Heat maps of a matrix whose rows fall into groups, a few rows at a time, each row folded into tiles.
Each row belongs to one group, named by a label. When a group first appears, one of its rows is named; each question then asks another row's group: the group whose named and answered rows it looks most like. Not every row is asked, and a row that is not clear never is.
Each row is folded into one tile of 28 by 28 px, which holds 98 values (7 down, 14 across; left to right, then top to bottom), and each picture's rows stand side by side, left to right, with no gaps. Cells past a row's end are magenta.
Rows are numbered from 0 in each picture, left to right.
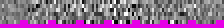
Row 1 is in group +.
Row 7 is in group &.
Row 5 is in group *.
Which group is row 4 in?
&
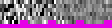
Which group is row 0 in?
+
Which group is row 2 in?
+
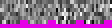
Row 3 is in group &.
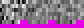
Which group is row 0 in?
+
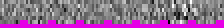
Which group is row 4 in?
*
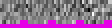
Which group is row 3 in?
+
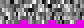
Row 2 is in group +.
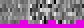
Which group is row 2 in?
&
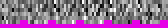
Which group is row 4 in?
&
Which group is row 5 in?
*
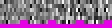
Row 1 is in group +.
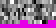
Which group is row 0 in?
*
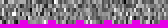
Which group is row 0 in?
&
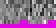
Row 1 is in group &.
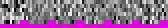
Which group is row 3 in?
*
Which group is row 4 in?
+
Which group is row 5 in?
*
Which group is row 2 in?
&
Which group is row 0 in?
*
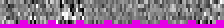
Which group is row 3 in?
*
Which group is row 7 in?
+
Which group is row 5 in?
+
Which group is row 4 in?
&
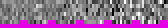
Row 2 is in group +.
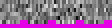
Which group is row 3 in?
*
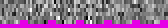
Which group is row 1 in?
&
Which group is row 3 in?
+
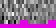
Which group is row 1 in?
+
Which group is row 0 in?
+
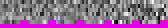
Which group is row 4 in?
&
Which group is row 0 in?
*
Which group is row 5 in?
*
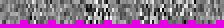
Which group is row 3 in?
*
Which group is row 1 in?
+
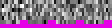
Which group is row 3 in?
*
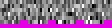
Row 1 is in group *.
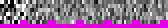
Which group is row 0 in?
+
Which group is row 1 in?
+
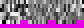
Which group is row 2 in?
&
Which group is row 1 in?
*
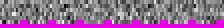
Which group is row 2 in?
+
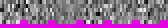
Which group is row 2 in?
*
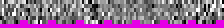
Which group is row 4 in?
*
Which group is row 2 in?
&
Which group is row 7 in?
&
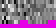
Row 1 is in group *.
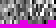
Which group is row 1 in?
&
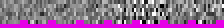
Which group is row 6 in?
&
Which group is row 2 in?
+
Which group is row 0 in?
*
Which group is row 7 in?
&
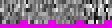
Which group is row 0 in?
&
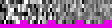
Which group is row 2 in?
&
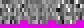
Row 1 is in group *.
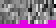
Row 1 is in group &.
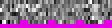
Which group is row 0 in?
&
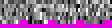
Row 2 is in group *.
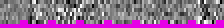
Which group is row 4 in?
*
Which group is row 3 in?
+
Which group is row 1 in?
+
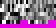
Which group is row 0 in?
&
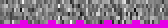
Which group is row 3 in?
&
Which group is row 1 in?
+
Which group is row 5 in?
*
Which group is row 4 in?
*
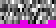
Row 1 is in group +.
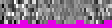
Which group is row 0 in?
+
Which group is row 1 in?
+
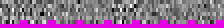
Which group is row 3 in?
*
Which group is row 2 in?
*
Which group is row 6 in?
*
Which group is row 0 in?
*
